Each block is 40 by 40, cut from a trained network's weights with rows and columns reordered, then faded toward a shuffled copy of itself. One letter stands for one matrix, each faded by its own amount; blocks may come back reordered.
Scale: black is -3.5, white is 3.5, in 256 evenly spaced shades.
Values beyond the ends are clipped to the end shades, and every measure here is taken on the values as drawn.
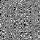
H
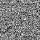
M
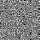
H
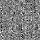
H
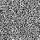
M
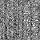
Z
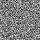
M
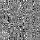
H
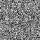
M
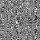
H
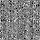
Z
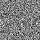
M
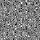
H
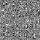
H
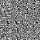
H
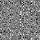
H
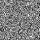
M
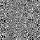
H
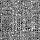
Z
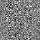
H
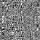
H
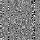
H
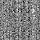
Z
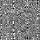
H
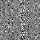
H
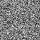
M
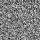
M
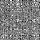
Z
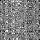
Z
